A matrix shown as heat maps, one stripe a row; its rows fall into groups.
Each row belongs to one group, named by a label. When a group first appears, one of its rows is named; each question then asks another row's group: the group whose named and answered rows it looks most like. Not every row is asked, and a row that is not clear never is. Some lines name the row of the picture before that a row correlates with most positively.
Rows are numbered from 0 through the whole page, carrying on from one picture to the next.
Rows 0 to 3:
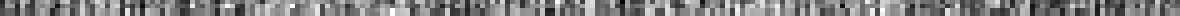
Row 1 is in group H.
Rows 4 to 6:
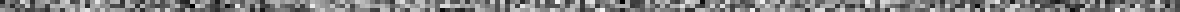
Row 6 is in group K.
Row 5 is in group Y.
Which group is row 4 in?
H
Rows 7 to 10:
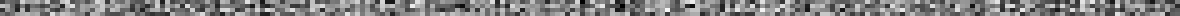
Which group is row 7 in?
H
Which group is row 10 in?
Y
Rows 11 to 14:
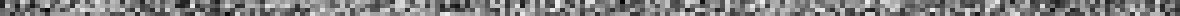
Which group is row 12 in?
H
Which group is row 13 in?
K
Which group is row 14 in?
Y
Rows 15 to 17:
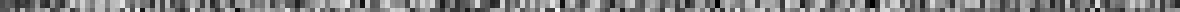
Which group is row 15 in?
K
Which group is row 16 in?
K
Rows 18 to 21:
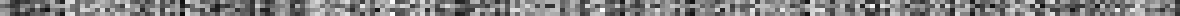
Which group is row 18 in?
K
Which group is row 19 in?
Y
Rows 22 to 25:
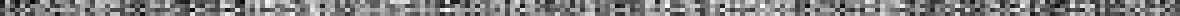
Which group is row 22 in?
H
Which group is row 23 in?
H
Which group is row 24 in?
Y
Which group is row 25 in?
H
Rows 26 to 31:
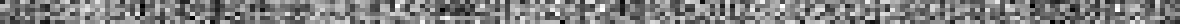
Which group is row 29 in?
H
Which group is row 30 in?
Y
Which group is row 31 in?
K
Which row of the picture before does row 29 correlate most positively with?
25
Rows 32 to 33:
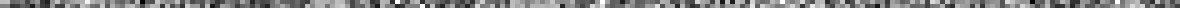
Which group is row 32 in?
K
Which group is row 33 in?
K
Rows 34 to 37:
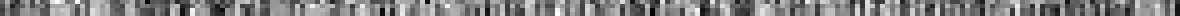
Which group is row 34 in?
Y
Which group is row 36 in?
Y
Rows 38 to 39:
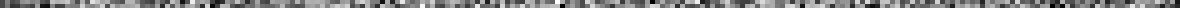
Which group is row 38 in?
Y
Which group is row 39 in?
K
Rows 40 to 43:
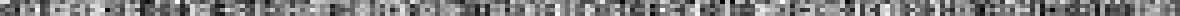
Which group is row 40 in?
K
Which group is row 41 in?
Y
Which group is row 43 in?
Y
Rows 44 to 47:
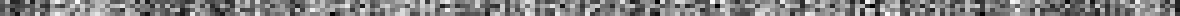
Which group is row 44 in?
Y
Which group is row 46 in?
Y
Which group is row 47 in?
Y
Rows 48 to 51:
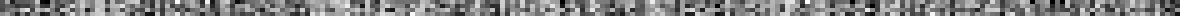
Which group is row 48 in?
K
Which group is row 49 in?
K
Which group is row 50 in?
H
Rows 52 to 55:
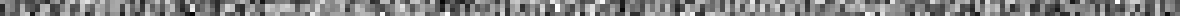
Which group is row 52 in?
K
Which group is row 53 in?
H
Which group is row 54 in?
H
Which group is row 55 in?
H
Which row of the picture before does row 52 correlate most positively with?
51
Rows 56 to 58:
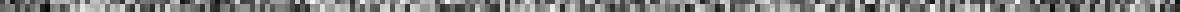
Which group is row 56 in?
Y
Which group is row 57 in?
K
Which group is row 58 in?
K
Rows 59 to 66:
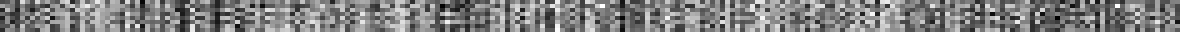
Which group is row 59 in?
H
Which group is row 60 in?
K
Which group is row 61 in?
H
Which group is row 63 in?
H
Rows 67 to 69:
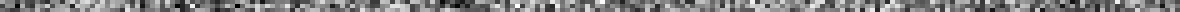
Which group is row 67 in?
K
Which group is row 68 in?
H
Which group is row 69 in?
Y
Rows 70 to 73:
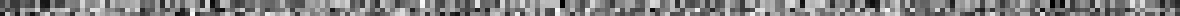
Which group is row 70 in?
K
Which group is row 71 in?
K
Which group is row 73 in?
H
